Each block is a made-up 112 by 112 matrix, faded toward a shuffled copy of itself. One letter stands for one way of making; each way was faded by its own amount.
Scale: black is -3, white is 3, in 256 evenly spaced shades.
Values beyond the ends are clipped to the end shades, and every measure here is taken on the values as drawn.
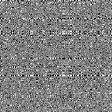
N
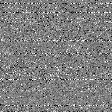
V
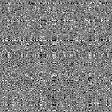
N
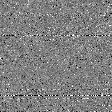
V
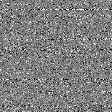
V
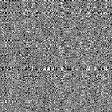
N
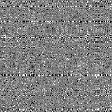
N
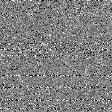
V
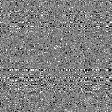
N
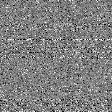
V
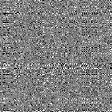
N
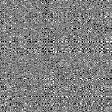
N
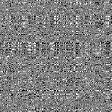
N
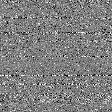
V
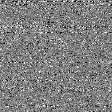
V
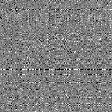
N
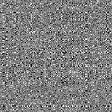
N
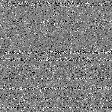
V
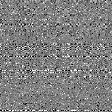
N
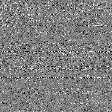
V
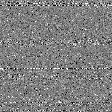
V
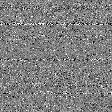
V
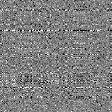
N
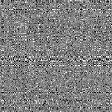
N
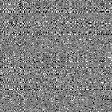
N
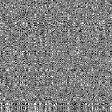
N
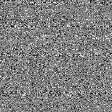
V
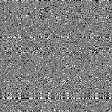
N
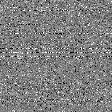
V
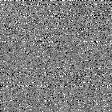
V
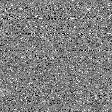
V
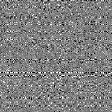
N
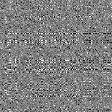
N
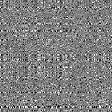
N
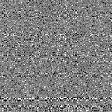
N
